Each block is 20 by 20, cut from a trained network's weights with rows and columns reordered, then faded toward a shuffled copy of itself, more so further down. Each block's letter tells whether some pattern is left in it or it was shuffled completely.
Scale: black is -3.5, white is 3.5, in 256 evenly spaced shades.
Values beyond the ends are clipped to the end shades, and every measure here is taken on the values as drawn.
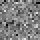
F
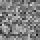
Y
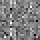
Y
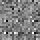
Y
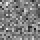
F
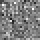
F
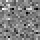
Y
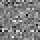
Y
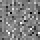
F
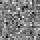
F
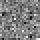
F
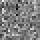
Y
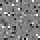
F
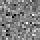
Y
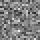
Y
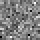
F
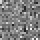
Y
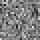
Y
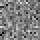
F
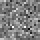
F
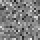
F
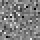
F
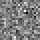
F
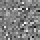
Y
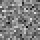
F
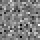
F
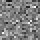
Y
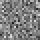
Y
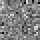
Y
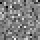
F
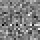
Y
